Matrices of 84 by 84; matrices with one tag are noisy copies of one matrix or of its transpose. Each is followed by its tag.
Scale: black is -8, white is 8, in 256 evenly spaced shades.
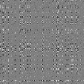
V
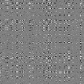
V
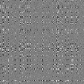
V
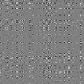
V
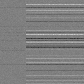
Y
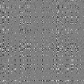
V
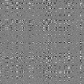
V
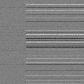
Y
